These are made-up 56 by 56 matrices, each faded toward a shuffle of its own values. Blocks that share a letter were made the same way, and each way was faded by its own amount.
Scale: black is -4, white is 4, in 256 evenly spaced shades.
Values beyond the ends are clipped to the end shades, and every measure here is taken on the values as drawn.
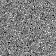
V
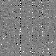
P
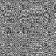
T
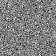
V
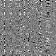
P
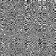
T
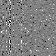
P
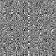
T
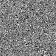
V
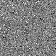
V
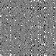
P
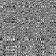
T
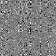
P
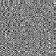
T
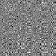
T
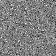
V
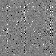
P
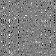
P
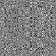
T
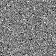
V
